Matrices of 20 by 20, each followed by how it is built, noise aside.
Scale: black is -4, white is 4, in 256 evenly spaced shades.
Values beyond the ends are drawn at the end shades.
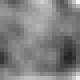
smooth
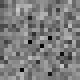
noise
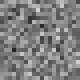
noise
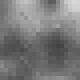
smooth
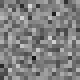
noise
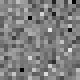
noise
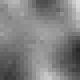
smooth
